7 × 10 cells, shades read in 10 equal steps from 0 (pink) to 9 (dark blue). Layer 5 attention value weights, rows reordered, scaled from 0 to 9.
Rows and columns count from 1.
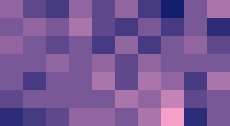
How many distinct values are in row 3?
4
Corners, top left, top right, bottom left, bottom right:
4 3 8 5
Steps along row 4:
same down up down up down up same same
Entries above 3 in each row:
9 9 10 10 7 8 8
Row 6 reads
6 5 5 5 5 3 4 2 6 5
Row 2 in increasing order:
3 4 5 5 5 5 6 7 7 8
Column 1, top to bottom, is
4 5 4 5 5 6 8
